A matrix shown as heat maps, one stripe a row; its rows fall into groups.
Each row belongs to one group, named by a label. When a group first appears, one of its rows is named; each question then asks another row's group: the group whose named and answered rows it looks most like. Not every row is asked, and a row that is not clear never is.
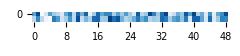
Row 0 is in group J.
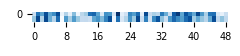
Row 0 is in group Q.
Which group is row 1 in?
Q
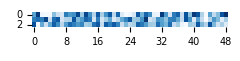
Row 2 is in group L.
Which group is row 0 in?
J
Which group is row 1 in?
Q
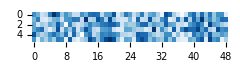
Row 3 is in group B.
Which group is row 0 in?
L
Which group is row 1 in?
J
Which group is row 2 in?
L
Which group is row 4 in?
L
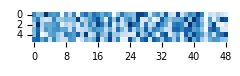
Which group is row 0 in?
Q
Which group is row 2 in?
Q
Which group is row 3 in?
Q
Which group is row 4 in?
J
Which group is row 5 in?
Q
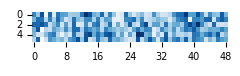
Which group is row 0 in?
B
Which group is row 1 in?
B
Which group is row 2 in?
Q
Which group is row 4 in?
L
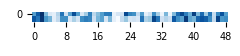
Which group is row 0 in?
B
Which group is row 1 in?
B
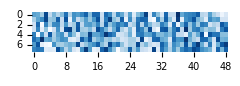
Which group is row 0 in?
Q
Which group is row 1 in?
Q
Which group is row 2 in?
J
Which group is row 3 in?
J
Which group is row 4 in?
L
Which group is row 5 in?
B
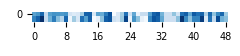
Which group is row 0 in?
B
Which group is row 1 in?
B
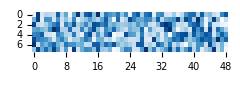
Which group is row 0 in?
J
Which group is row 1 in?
Q
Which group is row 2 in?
L
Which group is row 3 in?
L
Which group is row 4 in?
B
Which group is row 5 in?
B
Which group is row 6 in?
L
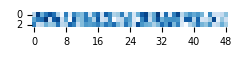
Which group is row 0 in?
Q
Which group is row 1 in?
Q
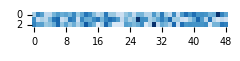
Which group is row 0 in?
B
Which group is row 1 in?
L
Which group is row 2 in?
B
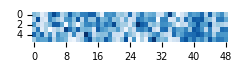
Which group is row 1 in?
J
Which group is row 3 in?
J
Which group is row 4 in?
B
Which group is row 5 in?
B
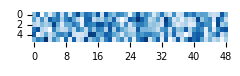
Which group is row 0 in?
J
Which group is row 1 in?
L
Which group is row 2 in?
L
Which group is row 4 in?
L
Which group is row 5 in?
Q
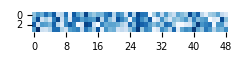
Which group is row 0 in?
Q
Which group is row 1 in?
J
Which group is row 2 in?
L
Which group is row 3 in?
J
